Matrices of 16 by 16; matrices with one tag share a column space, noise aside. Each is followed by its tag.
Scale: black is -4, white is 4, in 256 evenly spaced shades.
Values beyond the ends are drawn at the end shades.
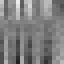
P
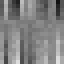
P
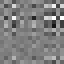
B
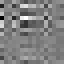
B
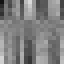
P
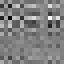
B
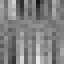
P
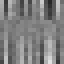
P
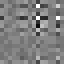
B
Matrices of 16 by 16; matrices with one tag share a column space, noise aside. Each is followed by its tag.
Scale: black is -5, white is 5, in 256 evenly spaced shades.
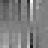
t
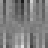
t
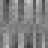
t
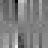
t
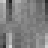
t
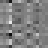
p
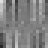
t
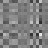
p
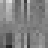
t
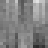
t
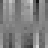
t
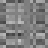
p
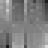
t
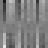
t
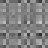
p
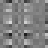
p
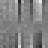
t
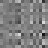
p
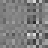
p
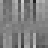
t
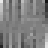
t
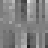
t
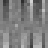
t
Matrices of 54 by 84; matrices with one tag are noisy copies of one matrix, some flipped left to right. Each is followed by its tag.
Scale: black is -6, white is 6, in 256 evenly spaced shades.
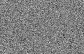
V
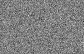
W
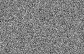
W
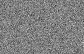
W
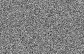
V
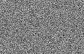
V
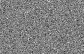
V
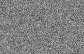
W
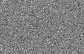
V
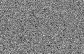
V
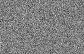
W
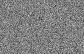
W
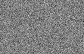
W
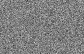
V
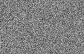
W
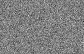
W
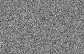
W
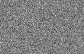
W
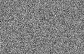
W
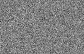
W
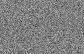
V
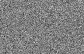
V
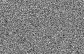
V
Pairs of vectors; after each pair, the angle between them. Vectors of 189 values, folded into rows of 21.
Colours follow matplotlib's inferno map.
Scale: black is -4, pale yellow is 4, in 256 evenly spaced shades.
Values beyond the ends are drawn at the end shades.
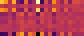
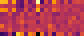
nearly parallel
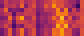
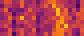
nearly parallel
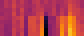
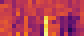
nearly opposite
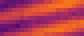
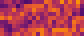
partly aligned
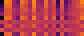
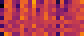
nearly parallel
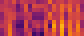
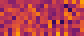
partly opposed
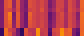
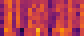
nearly parallel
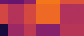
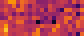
partly opposed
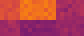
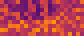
partly opposed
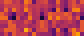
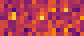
nearly opposite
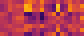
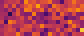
partly aligned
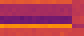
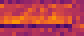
nearly opposite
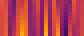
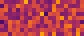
orthogonal
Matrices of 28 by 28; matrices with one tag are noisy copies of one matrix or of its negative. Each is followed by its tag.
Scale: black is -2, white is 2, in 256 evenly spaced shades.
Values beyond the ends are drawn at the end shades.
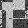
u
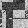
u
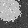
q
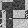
u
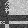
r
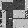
u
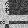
r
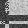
r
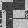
u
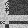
r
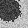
q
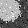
q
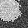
q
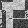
u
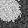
q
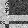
r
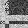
r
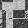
u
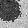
q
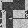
u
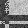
r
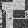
u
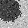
q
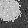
q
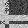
r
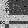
r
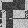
u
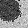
q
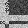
r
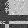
r
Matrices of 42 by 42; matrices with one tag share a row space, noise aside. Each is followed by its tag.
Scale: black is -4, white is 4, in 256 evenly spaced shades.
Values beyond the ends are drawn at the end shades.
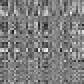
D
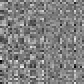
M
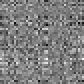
D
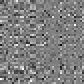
M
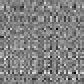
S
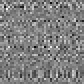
S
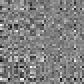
M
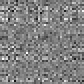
D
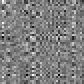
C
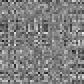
D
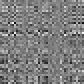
D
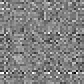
S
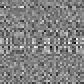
S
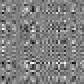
C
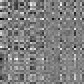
M
